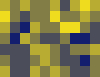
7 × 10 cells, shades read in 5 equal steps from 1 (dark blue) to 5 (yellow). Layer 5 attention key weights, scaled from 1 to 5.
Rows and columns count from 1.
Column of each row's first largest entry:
9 1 7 3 4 5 1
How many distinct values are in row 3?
5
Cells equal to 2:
19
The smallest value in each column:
2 1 1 3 2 2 2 1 1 2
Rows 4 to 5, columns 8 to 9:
1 1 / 3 3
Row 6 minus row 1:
-1 -1 -2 0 1 -1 0 -2 -4 -1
